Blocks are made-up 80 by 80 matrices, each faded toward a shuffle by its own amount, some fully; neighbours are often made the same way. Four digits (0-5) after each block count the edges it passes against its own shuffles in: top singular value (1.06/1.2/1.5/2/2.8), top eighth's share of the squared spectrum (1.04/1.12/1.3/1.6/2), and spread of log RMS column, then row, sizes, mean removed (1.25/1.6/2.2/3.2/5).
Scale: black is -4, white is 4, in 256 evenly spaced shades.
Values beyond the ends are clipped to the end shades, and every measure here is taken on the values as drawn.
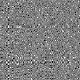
4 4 2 2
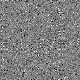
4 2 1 1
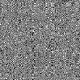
4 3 2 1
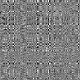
5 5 3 3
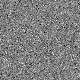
0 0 0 0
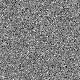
0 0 0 0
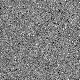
0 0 0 0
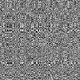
4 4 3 3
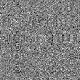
3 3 1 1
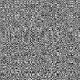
4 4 3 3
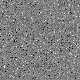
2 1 0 0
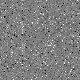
2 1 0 0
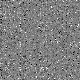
3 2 1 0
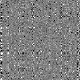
4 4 3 2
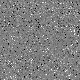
2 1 0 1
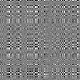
5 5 4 4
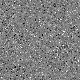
1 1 0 0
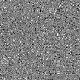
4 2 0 1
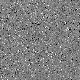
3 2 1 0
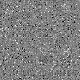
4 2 1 1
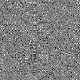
4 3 1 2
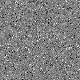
3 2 0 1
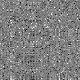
4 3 2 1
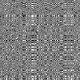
5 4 3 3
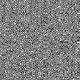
4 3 1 1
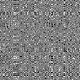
5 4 3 3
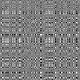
5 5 4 4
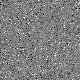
2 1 0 0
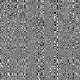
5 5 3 2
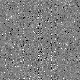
3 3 2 0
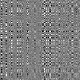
5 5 4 3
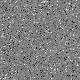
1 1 0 0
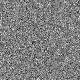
0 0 0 0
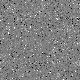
2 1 0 0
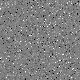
2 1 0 0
